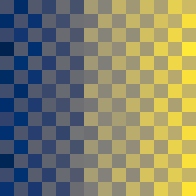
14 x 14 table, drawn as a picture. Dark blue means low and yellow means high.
The right part is higher, past a seam about 40% of the way across. On average the colour sits 50% of the way up the scale. Values rise toward the right. The field is checkered.
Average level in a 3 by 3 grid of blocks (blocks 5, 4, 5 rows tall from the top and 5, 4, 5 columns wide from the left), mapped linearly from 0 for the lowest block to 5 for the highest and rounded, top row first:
035
035
035
